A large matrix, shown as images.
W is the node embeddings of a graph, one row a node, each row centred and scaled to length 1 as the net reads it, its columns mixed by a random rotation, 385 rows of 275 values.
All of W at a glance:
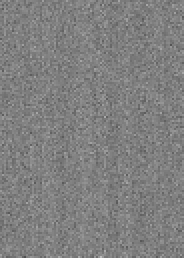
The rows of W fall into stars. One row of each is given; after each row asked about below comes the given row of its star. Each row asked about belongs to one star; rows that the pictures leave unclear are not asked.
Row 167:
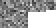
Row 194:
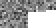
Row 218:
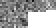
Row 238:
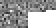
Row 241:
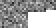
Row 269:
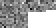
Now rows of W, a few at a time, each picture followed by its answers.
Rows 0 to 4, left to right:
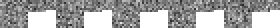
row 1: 194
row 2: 238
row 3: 241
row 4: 218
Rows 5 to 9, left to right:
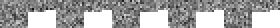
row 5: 269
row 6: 218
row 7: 194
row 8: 218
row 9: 194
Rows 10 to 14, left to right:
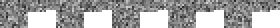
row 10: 218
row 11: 269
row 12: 194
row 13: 269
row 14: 194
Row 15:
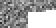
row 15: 269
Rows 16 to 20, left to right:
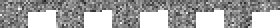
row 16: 238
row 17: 167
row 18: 238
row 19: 167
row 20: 218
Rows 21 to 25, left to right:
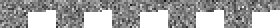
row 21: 238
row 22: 269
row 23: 238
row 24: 238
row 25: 194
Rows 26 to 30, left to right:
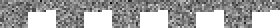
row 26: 218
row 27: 194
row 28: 218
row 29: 194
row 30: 194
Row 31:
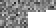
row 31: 194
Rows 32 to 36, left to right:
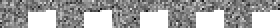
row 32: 269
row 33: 241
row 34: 218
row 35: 241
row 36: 194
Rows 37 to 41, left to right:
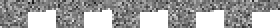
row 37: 167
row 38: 167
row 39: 238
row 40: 238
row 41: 238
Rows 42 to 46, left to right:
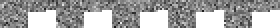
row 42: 238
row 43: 218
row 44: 238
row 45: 194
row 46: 218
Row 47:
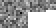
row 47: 238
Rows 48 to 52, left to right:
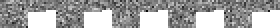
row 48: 238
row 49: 194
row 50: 218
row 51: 241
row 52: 167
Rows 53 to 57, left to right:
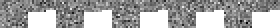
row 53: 167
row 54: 194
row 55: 238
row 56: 218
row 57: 238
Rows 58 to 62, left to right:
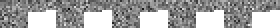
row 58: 194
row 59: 167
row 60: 269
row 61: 269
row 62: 241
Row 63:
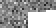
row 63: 238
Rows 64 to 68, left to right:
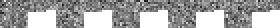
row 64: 218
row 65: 238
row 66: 167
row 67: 218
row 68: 241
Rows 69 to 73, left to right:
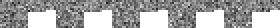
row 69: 241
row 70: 241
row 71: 238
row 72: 194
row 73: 167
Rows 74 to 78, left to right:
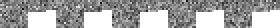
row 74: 238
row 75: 241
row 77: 194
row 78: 218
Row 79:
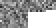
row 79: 269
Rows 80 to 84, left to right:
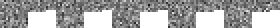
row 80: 269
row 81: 218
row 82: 238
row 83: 194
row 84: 167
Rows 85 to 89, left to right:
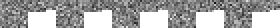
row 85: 238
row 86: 238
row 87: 218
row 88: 238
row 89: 269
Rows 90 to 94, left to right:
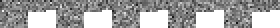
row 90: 218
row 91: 241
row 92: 194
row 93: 269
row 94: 238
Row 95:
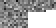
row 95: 167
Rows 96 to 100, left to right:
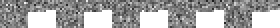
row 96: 218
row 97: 167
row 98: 218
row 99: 238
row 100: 269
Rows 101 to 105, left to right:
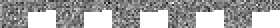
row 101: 238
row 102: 218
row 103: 194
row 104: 269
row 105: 218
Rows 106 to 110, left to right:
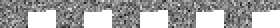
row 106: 194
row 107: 194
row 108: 238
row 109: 269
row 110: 269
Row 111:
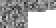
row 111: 269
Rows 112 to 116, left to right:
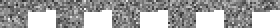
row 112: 218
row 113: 241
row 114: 238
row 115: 269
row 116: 238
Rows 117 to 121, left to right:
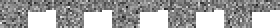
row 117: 194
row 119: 241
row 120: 167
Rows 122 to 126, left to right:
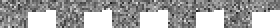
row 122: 218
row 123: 194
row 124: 218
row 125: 269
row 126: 241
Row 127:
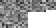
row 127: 167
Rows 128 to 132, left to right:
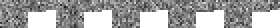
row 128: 269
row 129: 269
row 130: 269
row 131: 241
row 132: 269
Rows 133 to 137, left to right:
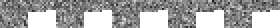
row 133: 218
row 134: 218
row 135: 269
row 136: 238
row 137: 167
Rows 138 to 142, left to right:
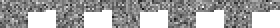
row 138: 269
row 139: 238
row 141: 241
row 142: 241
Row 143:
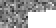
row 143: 218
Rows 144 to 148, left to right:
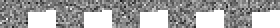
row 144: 194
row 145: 167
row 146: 218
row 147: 238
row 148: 241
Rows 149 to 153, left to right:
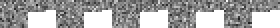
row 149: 241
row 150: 194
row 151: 218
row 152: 167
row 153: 194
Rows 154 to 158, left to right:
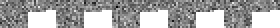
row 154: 241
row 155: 194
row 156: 218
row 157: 241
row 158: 218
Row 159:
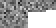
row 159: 241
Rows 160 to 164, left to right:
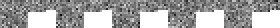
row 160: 241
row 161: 269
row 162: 238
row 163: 218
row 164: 238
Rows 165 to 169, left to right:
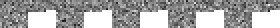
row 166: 269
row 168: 194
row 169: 167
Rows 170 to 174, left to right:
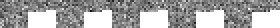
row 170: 194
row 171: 218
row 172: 194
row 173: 194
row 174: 241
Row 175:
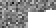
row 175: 241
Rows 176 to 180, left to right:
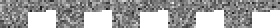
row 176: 238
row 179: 269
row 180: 194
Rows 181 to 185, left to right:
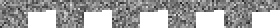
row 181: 269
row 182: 218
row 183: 241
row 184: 238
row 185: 218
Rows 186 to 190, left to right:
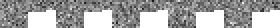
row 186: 241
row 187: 194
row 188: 269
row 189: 238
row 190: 167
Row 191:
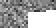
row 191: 238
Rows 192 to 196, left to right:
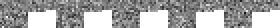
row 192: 269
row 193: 269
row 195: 218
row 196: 167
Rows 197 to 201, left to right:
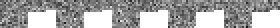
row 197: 194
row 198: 218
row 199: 218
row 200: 269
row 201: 241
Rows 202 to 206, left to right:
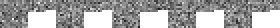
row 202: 269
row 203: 194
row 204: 238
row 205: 167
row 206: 238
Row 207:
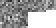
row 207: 218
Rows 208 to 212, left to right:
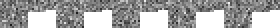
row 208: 194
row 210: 238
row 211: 269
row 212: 241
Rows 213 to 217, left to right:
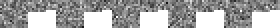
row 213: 241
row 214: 238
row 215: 194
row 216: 269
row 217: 269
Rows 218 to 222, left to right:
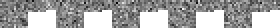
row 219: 167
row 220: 167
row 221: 167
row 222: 218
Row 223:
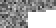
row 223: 194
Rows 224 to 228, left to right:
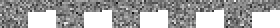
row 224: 238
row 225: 167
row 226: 167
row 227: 194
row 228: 238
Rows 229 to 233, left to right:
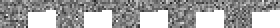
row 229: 238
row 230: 238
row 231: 238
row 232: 194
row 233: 269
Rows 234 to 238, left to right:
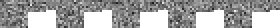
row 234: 167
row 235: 238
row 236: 167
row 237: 241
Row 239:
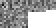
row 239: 194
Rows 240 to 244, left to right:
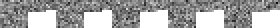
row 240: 238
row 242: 269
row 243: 194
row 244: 241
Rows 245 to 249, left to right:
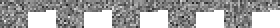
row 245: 238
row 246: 238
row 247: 238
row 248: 194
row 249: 218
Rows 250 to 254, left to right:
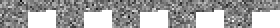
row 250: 238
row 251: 238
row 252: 167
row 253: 241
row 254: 218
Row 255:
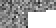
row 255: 194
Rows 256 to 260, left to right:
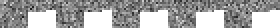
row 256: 269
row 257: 218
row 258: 167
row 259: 218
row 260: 241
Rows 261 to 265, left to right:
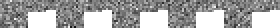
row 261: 238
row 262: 238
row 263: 241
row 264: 194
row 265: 241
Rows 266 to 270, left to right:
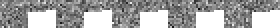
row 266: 269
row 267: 269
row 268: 218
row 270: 167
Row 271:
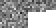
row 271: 167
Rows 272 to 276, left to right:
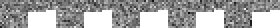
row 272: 269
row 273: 167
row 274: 218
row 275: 167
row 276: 238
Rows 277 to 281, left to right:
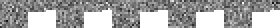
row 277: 269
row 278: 218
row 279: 238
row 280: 218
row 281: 218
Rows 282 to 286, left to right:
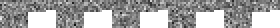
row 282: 269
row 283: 269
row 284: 194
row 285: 269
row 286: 218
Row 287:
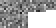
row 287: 167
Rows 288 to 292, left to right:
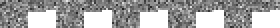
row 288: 194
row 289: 238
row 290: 269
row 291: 241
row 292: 194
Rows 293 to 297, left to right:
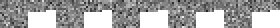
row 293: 238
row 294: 167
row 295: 194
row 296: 167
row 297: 218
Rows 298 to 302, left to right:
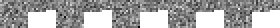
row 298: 238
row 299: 269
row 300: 238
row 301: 167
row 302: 167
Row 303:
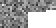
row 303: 238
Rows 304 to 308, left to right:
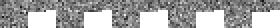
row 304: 167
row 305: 241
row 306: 194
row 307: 194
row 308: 167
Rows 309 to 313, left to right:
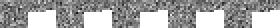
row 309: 269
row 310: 167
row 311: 241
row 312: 194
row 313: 238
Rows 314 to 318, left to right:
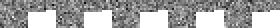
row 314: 238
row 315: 194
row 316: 241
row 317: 167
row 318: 218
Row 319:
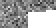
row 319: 238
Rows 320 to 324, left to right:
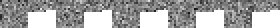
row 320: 218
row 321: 167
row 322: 194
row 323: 167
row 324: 218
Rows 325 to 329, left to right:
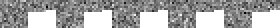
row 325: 269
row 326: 194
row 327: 241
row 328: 194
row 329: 238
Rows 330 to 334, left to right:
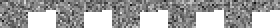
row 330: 238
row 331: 238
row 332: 218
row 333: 269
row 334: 194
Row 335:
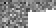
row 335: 194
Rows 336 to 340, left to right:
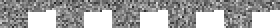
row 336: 194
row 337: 167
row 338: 194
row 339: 194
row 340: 194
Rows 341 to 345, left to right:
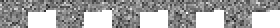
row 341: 167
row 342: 218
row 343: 238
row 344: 241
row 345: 241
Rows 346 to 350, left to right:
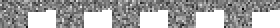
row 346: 238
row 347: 194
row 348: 194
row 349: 218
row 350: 269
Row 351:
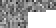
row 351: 218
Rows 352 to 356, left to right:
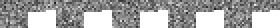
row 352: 194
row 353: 241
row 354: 218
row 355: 269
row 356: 167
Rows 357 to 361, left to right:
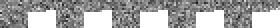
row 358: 241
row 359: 194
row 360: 194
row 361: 194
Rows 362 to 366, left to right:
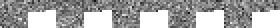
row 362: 238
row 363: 218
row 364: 194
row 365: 238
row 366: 269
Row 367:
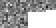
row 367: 218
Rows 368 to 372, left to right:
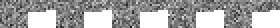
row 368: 167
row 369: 269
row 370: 238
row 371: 238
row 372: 241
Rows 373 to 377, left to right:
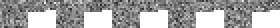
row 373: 269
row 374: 238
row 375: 167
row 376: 241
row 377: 238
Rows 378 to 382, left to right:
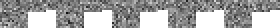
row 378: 167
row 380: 269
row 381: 218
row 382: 238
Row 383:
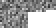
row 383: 218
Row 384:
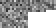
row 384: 167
